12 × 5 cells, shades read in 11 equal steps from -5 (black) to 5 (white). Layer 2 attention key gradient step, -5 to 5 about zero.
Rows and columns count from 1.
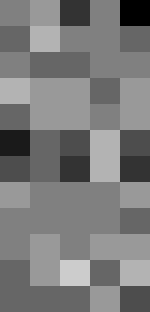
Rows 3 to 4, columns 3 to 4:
-1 0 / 1 -1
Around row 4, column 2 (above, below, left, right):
-1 1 2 1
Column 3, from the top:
-3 0 -1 1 1 -2 -3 0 0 0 3 -1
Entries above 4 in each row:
0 0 0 0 0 0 0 0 0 0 0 0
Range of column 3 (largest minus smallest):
6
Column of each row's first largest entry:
2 2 1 1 2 4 4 1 1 2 3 4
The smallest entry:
-5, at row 1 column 5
